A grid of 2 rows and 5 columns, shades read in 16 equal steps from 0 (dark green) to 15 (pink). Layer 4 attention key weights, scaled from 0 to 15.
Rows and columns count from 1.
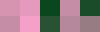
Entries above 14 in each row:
0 1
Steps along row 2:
up down up down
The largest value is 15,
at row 2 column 2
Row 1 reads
13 14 0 12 1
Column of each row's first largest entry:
2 2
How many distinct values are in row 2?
5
